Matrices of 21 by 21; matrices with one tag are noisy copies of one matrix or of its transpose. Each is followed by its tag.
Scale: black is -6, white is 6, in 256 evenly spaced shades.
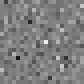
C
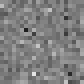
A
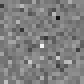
C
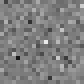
C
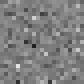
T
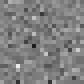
T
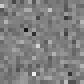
A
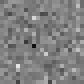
T
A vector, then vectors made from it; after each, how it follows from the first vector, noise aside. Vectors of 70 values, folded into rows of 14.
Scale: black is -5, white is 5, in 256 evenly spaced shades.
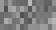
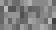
sign-scrambled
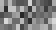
scaled up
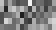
scaled up
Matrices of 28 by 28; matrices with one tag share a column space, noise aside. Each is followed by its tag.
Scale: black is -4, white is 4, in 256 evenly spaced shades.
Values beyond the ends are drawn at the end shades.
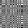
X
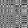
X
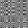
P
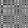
X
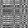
X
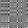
P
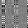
X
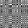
X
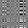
P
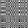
P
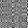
P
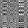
P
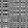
P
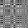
X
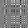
X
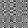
P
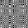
X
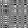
X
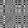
X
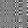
P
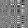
X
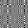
X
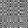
P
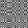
P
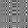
P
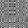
P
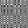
X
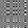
P
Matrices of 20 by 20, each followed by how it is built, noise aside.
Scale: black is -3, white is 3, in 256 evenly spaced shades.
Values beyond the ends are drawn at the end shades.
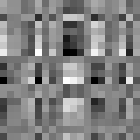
low rank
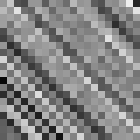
Toeplitz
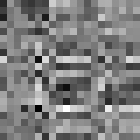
low rank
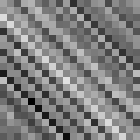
Toeplitz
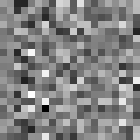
low rank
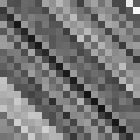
Toeplitz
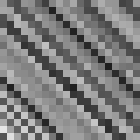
Toeplitz
